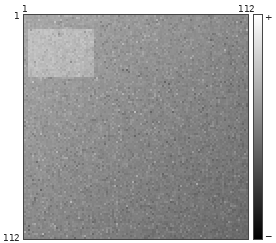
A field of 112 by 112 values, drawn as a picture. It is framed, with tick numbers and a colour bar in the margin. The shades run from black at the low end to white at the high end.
No single row or column stands out from its neighbours. The top left is the ninth with the highest average. There are no regular stripes. Neither half mirrors the other. The bottom right is the ninth with the lowest average. In the top left lies a patch that is higher than the rest. Values rise toward the top left.
